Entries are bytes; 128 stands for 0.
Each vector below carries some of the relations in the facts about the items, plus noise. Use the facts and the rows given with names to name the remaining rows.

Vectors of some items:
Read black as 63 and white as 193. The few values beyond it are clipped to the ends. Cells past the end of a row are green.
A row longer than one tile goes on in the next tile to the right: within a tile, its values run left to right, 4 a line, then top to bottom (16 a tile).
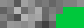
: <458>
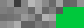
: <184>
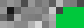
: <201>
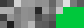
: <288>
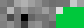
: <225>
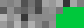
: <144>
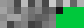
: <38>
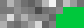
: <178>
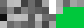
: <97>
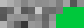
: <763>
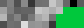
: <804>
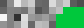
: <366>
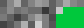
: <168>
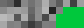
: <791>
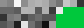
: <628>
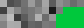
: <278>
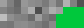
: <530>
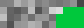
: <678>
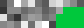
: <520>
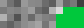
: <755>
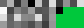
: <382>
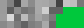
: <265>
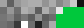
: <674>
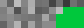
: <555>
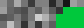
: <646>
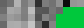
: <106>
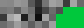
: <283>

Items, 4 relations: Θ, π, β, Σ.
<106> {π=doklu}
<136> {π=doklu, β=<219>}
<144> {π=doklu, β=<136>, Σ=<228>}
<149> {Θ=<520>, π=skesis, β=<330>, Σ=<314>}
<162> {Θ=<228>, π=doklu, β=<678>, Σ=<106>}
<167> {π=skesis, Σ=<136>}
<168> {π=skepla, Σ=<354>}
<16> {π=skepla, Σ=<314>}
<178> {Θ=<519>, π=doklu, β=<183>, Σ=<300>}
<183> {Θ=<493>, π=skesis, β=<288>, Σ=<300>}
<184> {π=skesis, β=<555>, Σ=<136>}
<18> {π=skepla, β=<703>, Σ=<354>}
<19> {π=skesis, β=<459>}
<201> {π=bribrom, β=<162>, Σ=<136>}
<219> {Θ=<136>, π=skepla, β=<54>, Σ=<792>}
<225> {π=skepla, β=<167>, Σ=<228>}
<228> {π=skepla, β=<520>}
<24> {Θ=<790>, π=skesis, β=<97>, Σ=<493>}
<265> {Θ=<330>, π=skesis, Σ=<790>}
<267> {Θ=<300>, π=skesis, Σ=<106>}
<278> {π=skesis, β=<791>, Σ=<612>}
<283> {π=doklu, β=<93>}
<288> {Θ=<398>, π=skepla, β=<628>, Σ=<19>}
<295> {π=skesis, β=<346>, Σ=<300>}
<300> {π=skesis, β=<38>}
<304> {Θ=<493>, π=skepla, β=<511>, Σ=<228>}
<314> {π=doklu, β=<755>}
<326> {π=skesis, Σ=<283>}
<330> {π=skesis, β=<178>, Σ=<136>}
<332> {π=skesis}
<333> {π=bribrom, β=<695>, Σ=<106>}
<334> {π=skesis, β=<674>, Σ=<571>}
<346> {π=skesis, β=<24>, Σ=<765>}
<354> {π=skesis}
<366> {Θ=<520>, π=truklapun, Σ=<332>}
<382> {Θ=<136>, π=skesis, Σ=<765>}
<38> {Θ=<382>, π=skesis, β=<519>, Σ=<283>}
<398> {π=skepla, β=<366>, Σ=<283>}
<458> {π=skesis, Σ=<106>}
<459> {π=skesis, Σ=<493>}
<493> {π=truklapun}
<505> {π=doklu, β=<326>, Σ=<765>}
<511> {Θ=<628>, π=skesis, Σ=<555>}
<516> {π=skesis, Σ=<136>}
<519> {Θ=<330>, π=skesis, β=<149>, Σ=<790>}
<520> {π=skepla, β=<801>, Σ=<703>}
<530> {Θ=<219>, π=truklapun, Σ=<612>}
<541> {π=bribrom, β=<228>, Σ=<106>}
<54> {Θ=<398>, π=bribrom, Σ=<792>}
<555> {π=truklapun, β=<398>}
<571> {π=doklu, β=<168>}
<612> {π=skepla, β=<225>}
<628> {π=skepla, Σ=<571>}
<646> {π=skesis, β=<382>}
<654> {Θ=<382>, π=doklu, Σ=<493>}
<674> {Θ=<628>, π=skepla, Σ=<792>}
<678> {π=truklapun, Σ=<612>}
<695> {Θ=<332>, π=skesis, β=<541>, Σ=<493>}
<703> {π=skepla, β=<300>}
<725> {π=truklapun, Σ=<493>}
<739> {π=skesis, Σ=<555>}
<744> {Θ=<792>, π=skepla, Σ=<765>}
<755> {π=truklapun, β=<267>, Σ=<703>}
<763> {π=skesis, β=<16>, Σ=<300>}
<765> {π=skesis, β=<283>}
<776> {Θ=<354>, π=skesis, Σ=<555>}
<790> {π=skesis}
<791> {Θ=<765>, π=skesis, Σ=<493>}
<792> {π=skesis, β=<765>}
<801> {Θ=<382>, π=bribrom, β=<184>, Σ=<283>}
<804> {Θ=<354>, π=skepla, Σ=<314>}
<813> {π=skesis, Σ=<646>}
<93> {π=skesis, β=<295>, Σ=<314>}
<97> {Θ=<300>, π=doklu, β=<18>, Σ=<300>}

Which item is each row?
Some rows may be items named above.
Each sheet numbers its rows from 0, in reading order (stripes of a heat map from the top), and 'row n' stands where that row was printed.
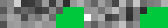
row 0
<571>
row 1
<219>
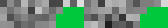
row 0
<459>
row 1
<167>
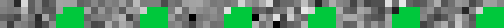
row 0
<326>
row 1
<744>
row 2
<225>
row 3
<300>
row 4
<801>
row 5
<168>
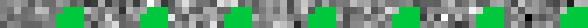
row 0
<93>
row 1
<54>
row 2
<149>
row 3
<162>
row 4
<678>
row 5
<267>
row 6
<612>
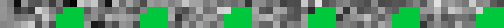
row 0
<354>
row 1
<183>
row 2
<678>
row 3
<801>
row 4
<765>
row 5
<16>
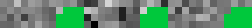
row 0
<18>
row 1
<398>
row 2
<346>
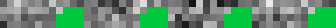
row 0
<16>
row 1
<505>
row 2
<493>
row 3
<16>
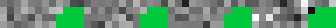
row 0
<725>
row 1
<744>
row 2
<334>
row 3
<654>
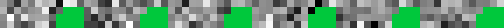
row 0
<519>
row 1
<304>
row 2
<330>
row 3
<136>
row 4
<511>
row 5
<167>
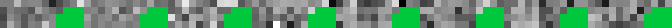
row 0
<19>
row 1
<530>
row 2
<149>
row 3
<674>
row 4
<314>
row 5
<288>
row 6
<106>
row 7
<791>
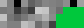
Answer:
<776>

